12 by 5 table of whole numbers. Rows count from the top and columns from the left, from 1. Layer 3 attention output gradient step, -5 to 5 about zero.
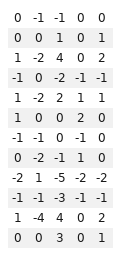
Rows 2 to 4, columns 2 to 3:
0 1 / -2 4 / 0 -2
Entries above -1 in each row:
3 5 4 1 4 5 2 3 1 0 4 5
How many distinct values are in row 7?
2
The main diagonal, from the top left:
0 0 4 -1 1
